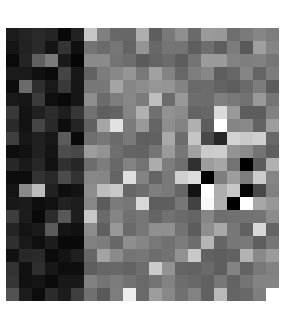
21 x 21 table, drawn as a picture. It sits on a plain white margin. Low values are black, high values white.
Roughest part: middle right. Odd patch: rougher, in the middle right. Seam: vertical, 30% of the way across, the right part higher. Stripes: none.
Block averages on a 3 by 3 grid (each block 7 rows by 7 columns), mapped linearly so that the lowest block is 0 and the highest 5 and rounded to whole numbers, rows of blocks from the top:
044
055
044
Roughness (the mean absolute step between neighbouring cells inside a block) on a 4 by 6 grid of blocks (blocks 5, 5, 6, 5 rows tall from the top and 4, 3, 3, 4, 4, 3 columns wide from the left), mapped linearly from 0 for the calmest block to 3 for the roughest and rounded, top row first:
1 1 0 0 0 0 / 0 1 1 1 2 1 / 1 1 1 1 3 3 / 0 1 1 0 1 1
